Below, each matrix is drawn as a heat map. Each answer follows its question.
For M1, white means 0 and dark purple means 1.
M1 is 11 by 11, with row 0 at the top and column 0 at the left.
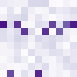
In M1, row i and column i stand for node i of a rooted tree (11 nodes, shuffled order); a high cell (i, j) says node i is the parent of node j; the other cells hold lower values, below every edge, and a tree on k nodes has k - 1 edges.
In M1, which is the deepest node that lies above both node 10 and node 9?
3
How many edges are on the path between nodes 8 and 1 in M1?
4
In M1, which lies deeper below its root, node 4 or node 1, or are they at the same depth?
node 1
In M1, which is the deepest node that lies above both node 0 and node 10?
3
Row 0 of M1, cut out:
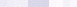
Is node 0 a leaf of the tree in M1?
yes
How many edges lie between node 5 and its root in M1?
3
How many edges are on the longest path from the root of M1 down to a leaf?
3
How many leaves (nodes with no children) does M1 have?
8
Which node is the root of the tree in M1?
4
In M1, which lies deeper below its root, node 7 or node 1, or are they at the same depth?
node 1
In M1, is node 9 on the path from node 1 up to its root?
no
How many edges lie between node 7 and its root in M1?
2
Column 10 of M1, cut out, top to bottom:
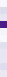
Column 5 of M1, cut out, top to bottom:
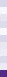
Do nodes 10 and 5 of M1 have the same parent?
no
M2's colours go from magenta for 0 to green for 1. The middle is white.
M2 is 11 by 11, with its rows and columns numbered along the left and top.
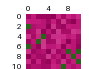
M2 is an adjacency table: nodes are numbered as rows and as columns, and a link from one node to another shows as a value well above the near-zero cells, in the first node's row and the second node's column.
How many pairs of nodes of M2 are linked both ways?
1
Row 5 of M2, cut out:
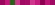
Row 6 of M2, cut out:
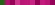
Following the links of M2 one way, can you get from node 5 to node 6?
no
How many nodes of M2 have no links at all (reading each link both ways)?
1
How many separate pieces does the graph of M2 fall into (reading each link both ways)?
4
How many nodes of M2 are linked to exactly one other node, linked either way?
4
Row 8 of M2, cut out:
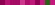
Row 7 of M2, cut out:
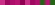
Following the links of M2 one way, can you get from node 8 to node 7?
yes
